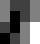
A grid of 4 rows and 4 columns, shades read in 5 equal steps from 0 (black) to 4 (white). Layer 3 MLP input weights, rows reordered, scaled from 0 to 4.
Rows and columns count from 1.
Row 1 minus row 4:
2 0 -1 -2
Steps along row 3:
down up up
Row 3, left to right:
1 0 2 4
